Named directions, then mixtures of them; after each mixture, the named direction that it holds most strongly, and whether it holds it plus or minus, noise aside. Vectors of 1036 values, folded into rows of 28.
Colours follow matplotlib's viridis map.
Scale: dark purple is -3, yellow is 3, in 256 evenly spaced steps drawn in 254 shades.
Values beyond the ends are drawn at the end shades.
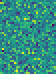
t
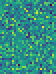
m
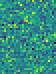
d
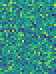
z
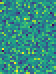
t, plus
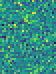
d, plus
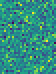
d, plus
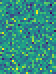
m, plus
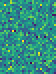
z, plus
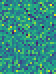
m, minus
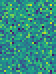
m, minus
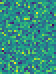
t, plus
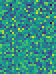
m, plus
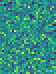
t, plus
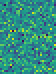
z, minus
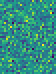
d, plus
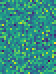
d, minus
